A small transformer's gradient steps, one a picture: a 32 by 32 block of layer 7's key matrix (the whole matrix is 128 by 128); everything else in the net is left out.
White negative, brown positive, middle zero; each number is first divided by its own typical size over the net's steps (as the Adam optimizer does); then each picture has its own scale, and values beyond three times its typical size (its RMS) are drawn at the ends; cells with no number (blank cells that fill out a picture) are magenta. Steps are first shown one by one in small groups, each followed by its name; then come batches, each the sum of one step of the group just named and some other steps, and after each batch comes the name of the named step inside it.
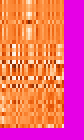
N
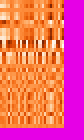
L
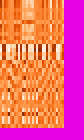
N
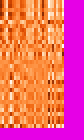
L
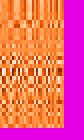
N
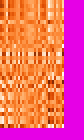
N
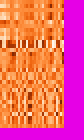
L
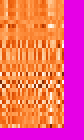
L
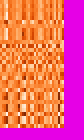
L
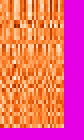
N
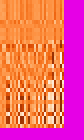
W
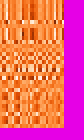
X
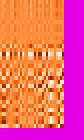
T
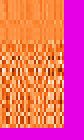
W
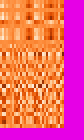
T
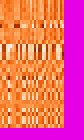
T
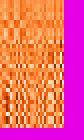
W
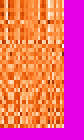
X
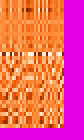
T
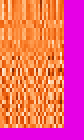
W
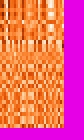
X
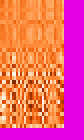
W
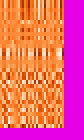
T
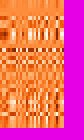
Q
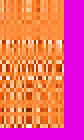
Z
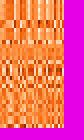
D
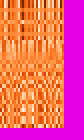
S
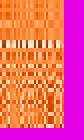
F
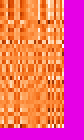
D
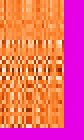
Z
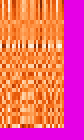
F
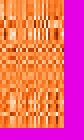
Q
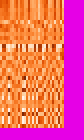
S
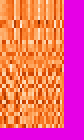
D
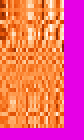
Q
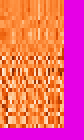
Q
